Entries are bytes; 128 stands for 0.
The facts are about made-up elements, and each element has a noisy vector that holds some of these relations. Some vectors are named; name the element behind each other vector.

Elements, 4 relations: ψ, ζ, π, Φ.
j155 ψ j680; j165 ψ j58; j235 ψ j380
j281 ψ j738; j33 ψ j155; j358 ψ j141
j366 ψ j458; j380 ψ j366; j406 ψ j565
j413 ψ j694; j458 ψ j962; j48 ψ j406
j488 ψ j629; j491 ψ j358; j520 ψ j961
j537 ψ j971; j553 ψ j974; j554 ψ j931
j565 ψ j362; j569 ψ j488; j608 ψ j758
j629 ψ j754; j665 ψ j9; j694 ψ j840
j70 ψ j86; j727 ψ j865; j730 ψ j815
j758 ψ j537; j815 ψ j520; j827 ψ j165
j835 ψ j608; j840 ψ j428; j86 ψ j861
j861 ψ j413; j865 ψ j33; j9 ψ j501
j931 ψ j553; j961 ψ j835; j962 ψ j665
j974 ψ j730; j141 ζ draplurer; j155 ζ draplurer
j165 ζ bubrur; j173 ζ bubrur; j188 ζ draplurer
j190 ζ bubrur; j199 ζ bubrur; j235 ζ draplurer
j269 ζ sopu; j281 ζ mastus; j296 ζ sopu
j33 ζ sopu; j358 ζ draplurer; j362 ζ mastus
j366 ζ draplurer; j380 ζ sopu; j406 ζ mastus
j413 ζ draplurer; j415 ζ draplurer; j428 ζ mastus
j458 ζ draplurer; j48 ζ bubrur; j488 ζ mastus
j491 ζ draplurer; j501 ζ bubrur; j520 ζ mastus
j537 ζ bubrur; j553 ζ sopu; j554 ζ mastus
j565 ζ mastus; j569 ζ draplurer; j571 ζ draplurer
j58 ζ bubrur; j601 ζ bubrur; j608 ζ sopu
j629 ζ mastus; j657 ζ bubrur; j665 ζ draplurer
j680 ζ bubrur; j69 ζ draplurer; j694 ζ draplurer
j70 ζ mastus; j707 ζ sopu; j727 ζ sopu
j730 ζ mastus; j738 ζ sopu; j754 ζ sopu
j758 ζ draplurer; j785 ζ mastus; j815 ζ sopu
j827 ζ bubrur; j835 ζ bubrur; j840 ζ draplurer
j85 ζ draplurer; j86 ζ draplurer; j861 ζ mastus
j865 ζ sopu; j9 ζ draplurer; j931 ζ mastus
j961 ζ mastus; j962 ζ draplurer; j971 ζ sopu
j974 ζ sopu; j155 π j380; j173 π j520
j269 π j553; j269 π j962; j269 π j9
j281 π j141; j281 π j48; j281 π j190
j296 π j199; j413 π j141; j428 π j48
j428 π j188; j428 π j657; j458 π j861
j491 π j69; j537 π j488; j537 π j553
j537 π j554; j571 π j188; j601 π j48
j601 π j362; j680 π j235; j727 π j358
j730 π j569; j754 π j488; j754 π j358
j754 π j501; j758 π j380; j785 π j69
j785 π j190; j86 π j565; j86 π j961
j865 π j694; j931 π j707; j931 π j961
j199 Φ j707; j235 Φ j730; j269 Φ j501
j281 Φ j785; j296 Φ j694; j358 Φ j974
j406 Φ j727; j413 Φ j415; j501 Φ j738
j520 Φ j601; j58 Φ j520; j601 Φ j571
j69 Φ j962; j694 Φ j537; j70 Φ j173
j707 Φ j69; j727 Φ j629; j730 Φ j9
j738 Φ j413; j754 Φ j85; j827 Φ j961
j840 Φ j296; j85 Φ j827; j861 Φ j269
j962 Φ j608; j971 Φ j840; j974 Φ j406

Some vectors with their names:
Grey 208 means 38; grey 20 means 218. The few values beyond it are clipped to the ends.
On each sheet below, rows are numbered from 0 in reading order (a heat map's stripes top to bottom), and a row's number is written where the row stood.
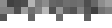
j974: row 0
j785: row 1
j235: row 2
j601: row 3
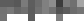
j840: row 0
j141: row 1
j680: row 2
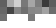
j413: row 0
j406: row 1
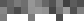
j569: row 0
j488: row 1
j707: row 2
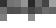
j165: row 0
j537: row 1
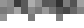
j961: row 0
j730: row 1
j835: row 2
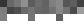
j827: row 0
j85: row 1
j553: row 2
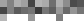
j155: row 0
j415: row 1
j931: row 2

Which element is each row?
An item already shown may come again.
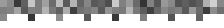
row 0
j961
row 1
j281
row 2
j380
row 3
j815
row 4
j281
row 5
j835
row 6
j815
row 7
j413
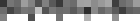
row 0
j657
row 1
j754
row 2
j58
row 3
j758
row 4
j173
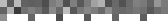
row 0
j380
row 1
j358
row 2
j754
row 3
j269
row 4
j69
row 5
j491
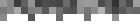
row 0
j961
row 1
j974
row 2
j199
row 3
j362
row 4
j537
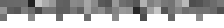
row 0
j235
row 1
j501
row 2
j571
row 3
j70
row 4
j629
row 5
j428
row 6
j738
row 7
j9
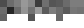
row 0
j48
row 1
j296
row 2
j188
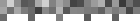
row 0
j861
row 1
j413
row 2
j554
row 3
j269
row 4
j727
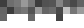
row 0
j190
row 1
j608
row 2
j971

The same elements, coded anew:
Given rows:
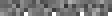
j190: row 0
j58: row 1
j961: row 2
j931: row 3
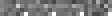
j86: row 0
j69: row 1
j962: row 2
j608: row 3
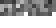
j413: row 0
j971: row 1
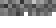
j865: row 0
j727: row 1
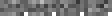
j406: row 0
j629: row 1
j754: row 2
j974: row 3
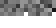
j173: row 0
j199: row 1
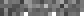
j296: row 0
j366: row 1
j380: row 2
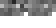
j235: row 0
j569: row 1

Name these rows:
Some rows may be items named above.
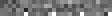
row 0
j680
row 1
j571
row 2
j629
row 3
j488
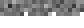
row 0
j961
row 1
j571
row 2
j173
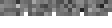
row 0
j9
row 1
j815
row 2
j680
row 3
j974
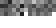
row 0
j861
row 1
j727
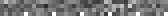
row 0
j727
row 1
j730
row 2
j428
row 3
j501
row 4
j413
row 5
j835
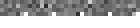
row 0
j155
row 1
j537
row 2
j362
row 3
j707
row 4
j571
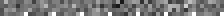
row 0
j553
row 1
j758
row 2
j491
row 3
j554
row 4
j269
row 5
j738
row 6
j415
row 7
j785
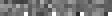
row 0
j358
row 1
j608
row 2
j70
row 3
j281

